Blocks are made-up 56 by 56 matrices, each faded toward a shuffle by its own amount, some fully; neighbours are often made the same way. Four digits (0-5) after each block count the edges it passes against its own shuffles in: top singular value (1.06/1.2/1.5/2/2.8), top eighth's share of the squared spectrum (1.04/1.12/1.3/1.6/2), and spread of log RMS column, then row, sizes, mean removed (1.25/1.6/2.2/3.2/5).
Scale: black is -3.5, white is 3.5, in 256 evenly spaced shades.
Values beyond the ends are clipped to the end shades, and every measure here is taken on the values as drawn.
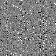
3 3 2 0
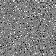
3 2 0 0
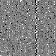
4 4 2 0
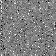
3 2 0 0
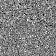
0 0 0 0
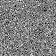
0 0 0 0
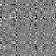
4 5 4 3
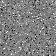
0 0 0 0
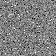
0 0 0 0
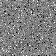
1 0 0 0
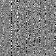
2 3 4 0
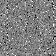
1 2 1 0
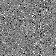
0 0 1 0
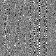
3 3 3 0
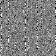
2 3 3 0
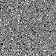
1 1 1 0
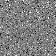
2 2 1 0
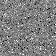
0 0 0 0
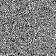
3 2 1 1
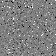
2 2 0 0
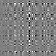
5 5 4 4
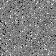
0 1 0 0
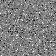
1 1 0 0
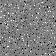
0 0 0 0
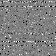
2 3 0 2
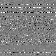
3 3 0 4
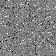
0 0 0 1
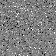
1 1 0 1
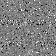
1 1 0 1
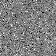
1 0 0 0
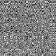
4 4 2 2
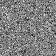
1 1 0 0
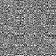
4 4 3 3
